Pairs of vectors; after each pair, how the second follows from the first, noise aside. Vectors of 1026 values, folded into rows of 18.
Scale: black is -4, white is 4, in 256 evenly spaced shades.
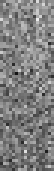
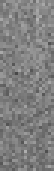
shrunk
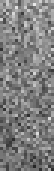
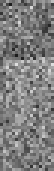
wrapped around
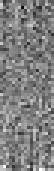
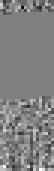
partly zeroed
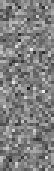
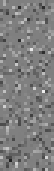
partly zeroed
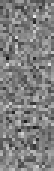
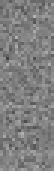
shrunk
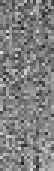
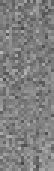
shrunk
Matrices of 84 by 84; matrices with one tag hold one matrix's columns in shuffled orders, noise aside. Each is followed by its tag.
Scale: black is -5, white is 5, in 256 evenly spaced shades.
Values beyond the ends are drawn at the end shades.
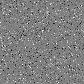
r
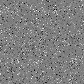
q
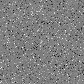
r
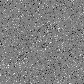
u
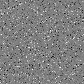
r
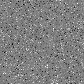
u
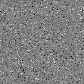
q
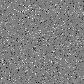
q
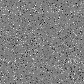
q
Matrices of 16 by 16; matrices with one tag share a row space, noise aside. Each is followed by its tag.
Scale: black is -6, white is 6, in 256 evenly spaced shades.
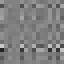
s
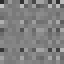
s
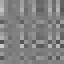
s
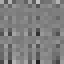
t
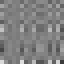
s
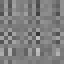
t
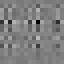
t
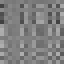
s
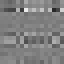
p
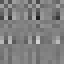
t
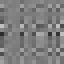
s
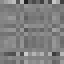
p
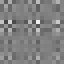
t
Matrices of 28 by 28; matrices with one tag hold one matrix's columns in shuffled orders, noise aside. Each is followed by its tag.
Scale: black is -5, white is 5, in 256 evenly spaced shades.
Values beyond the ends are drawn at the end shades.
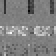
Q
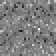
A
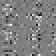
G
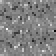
A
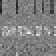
Q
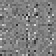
G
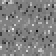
A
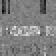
Q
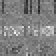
Q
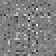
G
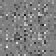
G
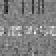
Q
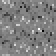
A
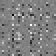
G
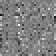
G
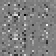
G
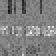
Q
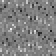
A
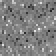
A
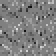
A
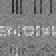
Q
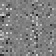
G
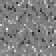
A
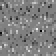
A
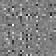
G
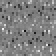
A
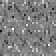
A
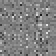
G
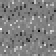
A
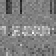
Q
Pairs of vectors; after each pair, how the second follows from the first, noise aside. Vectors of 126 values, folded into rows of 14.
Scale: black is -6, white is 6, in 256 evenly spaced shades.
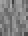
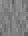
shrunk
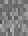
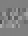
partly zeroed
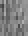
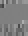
partly zeroed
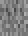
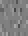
partly zeroed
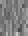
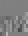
partly zeroed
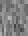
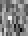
scaled up
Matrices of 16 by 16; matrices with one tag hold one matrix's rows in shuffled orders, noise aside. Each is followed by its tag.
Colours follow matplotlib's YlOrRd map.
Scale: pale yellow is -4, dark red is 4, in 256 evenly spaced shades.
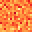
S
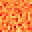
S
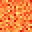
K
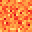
S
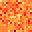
S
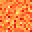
K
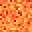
S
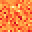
S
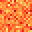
K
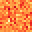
K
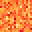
K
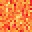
K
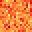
K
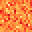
K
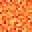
S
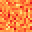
K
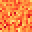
S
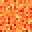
K
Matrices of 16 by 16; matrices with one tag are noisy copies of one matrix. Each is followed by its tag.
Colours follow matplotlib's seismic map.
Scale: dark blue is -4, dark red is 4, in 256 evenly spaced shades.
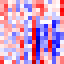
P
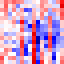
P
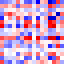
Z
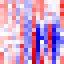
P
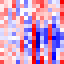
P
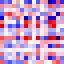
Z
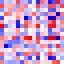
Z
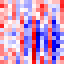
P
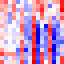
P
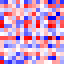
Z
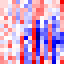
P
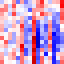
P
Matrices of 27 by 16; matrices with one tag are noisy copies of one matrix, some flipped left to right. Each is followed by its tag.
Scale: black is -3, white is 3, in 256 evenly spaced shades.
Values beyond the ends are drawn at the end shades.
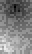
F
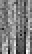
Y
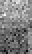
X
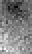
F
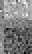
X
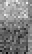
X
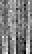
Y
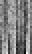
Y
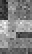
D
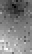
F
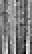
Y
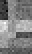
D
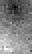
F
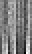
Y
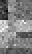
D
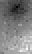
F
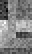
D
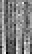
Y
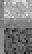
X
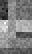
D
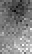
F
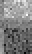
X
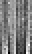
Y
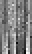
Y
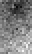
F
